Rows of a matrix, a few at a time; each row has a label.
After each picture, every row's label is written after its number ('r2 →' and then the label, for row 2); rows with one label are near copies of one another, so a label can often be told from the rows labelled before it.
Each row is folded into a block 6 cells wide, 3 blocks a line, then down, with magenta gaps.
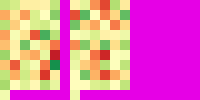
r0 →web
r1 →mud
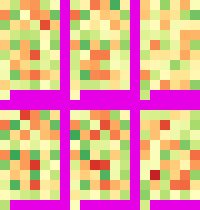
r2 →mud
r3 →mud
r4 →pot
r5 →mud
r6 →mud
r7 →web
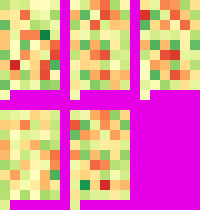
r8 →web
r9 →mud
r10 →mud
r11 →web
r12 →mud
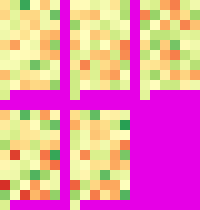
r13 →pot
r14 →web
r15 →mud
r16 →pot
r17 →pot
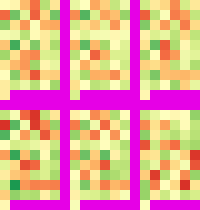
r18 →mud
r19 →mud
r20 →mud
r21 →mud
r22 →mud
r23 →web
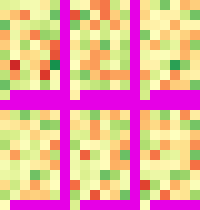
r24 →web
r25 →mud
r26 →pot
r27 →pot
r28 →pot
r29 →pot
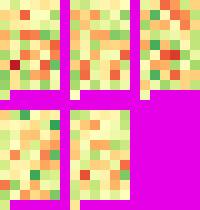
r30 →web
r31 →web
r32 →mud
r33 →pot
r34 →web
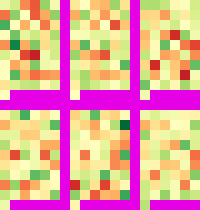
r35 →mud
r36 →mud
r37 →web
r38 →pot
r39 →pot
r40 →web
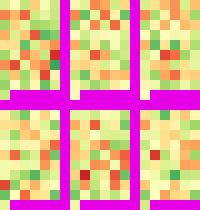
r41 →web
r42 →mud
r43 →mud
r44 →pot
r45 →web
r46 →pot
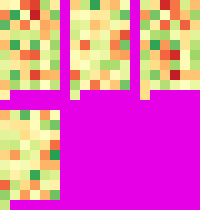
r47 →mud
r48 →pot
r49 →mud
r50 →pot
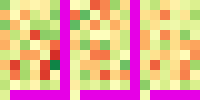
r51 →web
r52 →mud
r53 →web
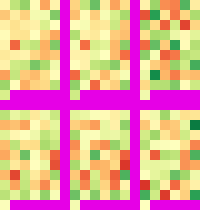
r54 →pot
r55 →pot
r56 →mud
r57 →web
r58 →web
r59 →pot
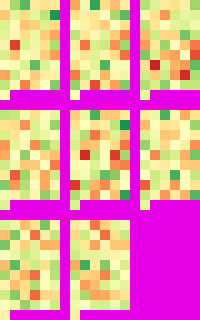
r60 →pot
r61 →pot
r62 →web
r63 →web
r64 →pot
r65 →pot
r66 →mud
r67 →mud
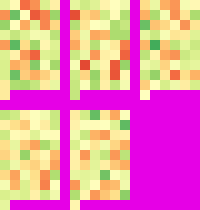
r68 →mud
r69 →web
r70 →mud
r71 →web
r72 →pot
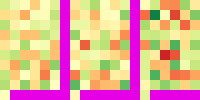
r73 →web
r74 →pot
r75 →mud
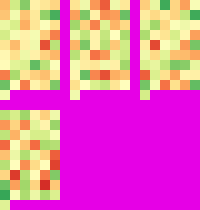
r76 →pot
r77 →mud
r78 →pot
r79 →web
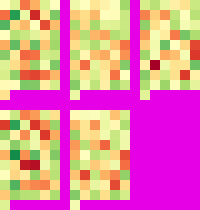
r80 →mud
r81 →web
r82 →web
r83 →mud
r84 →web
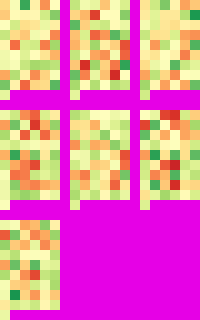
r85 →pot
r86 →web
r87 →pot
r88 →mud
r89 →web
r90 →mud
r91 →mud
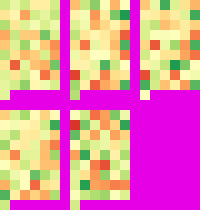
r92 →web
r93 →pot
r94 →pot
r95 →pot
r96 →mud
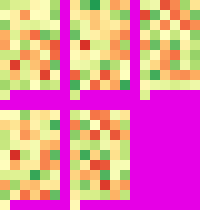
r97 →web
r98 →pot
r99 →mud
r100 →pot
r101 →mud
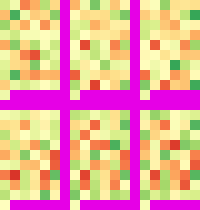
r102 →mud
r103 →pot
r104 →pot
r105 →web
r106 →web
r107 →web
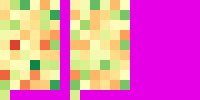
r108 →pot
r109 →pot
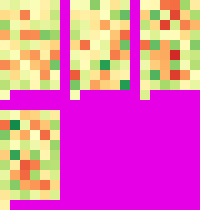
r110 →web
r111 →pot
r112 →mud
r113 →mud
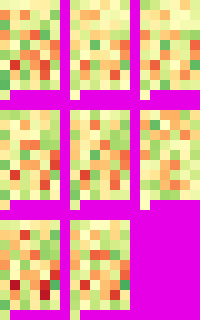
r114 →web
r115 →web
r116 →web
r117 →web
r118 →web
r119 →mud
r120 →web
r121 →web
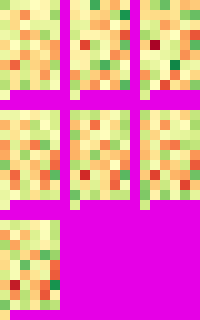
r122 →web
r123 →pot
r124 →pot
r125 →web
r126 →web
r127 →web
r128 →web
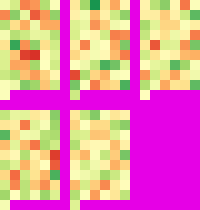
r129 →mud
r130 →pot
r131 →pot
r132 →web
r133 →pot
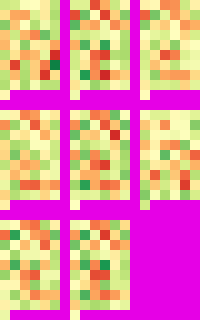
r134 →web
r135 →mud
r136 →mud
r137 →mud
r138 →mud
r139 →web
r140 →mud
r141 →mud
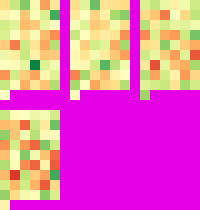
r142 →pot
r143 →pot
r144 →web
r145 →web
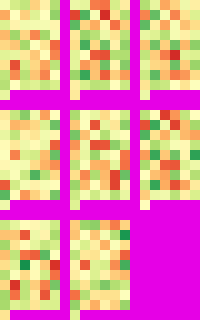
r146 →web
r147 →mud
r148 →mud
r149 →pot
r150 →web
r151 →mud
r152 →web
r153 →pot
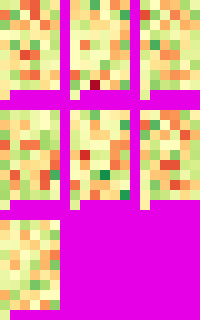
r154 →mud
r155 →pot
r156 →mud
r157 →web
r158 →pot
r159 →mud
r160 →pot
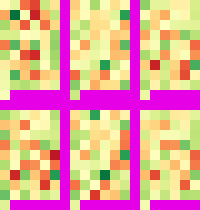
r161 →mud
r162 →pot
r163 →web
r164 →web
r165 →pot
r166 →web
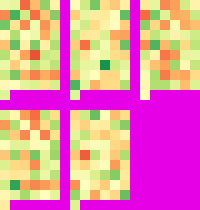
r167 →mud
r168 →pot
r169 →mud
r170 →mud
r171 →pot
